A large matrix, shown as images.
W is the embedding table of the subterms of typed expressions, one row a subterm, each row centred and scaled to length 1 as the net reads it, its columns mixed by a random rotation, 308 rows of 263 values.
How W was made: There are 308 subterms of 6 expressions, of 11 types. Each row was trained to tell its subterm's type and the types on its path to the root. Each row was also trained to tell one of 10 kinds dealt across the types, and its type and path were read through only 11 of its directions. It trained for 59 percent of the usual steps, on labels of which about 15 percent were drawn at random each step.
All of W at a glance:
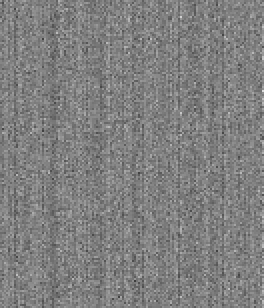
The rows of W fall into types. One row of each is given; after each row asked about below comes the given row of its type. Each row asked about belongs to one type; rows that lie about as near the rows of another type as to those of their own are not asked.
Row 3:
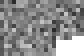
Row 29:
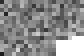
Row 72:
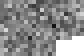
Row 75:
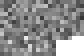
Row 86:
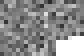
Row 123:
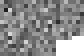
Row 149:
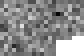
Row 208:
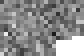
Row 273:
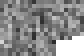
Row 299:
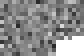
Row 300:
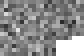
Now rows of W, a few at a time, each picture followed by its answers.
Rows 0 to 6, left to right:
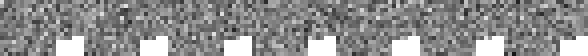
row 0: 300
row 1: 75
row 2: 29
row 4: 72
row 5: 299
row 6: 3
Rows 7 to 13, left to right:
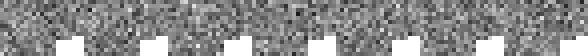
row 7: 208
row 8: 86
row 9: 75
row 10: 3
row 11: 86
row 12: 208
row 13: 29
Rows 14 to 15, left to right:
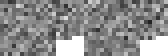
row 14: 3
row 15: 208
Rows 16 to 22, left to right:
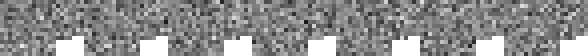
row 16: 72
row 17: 72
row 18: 299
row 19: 299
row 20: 299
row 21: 123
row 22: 3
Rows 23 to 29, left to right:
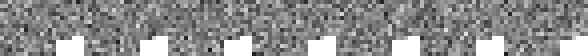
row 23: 75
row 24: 300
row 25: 273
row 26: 149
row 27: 86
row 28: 300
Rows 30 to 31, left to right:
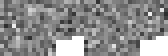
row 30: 300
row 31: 123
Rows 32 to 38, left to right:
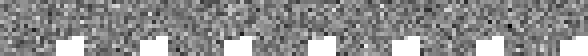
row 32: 149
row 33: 149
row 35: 86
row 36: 75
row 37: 123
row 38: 300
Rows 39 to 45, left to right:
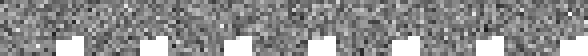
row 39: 29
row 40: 75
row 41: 300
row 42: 86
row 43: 86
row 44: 29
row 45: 149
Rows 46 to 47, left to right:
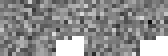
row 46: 72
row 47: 75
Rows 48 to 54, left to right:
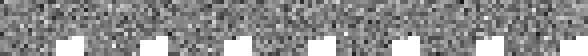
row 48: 149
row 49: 75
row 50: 149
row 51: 72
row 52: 86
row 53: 299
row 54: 300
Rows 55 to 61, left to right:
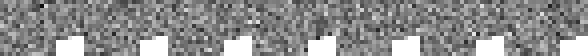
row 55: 86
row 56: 299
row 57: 149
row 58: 300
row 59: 29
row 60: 86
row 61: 208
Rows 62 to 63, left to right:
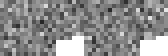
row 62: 75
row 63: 299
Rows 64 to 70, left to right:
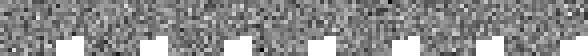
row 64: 299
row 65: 75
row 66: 208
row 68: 299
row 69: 29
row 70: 86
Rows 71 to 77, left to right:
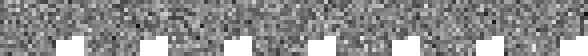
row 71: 75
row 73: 72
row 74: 149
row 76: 273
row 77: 123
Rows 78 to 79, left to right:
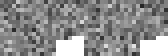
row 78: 149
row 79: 3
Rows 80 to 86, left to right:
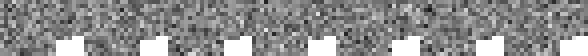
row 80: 208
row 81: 86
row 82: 123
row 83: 75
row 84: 208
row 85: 123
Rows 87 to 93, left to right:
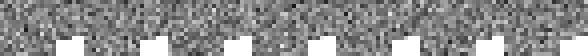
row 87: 75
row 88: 299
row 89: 208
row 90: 86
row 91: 299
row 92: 149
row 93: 29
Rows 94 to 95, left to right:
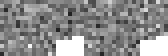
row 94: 75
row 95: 273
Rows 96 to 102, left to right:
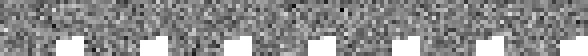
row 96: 72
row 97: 299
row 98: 208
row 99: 86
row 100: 123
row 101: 149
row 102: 72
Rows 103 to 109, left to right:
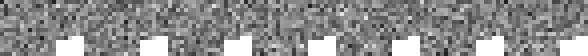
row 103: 149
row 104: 299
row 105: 149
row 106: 3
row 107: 75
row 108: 86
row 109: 29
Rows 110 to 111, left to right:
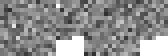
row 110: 208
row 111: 3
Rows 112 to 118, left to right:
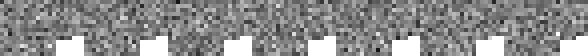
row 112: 29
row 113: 299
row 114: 72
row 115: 75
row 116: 273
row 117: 300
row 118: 86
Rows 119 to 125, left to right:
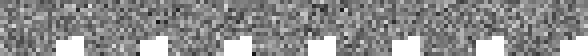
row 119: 208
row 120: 273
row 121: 208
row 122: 3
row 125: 75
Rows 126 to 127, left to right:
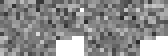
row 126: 208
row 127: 72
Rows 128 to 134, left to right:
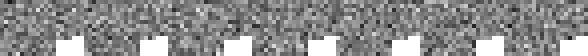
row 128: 3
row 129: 300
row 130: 300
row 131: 3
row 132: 149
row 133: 75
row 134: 300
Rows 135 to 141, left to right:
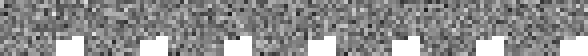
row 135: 29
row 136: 86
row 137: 3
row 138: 3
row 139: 75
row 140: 72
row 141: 123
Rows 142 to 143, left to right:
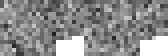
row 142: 299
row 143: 72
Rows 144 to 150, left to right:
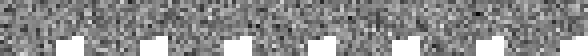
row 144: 123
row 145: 273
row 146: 72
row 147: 300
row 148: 273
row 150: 208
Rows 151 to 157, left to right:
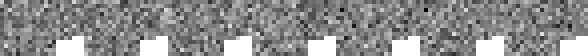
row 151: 273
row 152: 208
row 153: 299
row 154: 29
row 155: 86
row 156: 123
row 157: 29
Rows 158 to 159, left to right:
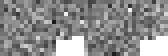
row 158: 149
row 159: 208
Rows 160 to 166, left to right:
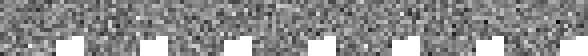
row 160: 273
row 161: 300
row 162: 86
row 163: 149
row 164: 123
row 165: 300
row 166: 299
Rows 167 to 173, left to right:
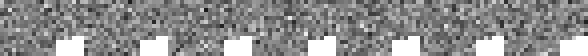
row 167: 299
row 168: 123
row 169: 29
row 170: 86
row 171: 72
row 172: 72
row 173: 72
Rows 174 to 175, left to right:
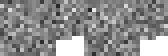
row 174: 299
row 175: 75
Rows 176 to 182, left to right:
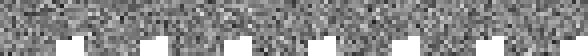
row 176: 3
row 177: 72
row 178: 300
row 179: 299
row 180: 72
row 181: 75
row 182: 123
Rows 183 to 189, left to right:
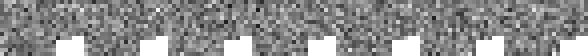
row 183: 208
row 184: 299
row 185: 29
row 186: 300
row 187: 208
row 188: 273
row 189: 300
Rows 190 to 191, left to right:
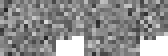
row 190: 149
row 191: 3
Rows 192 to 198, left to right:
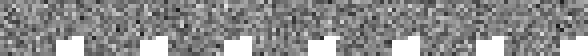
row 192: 75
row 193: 86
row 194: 208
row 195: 75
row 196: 123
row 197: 3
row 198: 3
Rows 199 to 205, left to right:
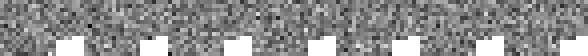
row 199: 208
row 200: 300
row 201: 29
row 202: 86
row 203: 29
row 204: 149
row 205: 3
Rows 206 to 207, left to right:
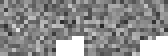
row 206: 300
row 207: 86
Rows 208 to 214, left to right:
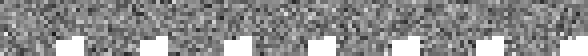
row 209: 149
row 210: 149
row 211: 300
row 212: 300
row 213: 123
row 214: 29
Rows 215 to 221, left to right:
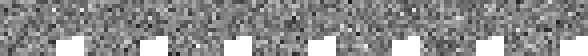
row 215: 123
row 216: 273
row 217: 75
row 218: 75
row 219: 75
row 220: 208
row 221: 29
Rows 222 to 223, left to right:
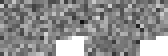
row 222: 72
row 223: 149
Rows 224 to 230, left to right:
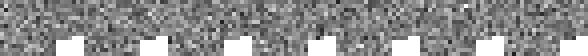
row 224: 123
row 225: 149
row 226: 299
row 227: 300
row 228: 72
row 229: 86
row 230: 3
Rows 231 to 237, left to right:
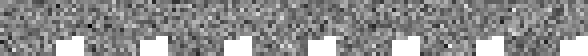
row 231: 299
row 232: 300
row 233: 72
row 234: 75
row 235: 86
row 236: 75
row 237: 86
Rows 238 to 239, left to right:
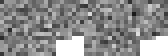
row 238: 29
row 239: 86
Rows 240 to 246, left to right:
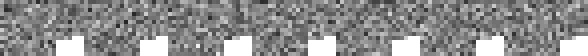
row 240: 123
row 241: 86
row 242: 273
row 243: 3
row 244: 299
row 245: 86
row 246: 72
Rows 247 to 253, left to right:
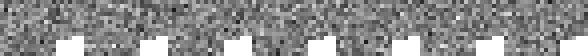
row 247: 149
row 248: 3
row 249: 149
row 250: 86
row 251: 149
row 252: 29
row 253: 273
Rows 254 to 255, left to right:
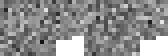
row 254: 149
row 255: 300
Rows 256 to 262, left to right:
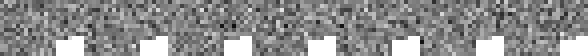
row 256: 208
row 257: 300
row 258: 29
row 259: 300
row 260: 300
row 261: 123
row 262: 29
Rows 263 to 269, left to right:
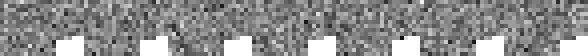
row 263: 273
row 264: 75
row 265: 208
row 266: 299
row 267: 300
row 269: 149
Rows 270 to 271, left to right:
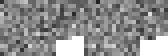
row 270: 29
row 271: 3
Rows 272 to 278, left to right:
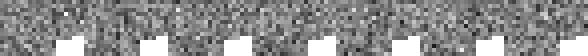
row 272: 149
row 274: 299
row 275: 149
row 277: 149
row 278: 72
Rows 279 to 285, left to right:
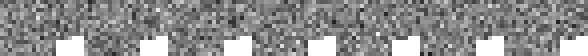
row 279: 29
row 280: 208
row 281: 208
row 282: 273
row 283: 75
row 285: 300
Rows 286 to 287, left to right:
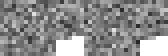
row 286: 300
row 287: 273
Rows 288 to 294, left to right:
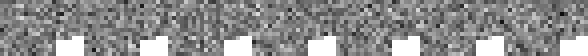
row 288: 3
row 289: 299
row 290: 273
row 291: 86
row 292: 300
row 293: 86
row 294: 149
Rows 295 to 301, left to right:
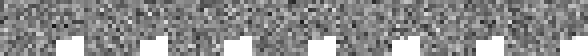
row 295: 273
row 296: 149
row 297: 72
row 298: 208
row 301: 300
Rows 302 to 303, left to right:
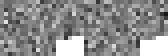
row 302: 300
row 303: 123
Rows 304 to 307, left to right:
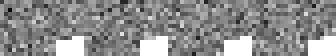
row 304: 208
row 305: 299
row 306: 208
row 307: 3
